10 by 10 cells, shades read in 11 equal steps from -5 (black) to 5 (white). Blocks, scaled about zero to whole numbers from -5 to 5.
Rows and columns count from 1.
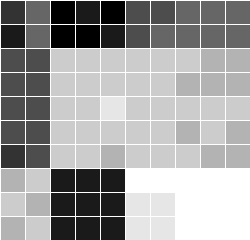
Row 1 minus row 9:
-6 -3 -1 0 -1 -6 -6 -6 -6 -6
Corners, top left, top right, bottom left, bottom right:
-3 -1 2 5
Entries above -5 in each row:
8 8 10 10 10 10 10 10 10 10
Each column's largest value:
3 3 3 3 4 5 5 5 5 5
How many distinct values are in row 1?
5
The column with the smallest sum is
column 1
